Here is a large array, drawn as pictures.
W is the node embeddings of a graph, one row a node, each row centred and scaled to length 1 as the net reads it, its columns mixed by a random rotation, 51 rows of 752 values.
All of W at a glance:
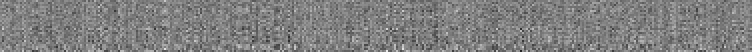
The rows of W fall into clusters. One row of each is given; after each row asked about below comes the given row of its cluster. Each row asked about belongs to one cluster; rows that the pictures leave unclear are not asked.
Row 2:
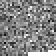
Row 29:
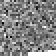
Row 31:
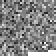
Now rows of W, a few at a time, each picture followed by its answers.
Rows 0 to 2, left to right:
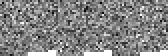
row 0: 2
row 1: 31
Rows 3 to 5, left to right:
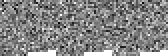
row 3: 29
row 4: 29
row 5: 31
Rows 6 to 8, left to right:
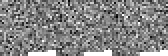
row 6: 29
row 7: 2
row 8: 2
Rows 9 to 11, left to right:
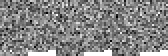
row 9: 31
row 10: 2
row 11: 2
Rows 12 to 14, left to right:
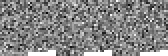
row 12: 31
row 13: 2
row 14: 29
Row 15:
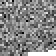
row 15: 2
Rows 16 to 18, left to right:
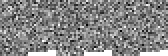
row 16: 29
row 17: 31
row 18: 29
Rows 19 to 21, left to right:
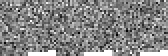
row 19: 2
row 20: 2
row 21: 31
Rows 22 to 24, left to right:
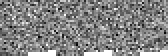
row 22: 2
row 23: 29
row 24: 31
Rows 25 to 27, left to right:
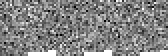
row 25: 2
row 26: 31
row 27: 29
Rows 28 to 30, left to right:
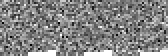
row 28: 29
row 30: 31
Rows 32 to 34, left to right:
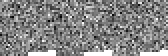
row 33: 2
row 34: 31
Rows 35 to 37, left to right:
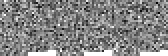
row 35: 29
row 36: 31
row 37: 31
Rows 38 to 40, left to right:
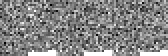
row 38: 2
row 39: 31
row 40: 31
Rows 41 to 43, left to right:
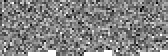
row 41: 31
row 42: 29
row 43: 31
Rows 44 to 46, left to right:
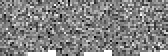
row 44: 2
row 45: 2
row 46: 2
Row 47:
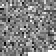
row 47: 2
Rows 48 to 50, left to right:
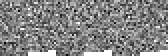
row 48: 2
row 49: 2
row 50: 29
